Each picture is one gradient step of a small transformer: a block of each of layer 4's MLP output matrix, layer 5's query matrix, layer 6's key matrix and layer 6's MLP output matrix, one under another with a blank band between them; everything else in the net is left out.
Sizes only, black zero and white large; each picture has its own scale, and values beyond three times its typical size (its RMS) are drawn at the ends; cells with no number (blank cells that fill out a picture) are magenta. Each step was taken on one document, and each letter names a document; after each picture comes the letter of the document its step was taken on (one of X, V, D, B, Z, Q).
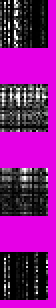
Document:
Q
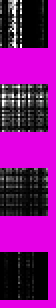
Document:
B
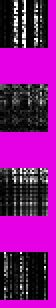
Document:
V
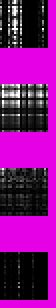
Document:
B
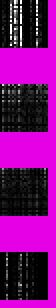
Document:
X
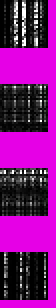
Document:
V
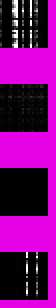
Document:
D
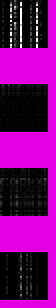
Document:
X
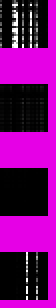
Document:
D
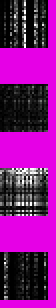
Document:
V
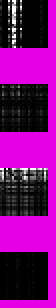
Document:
B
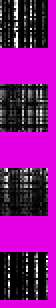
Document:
Q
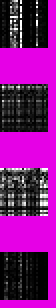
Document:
X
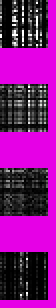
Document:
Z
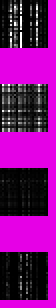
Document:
X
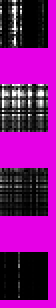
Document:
B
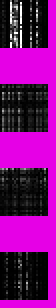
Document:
X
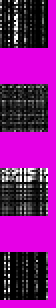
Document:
Q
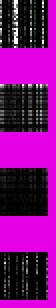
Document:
Q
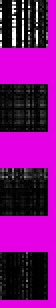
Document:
Z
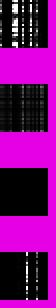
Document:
D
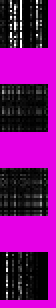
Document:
X
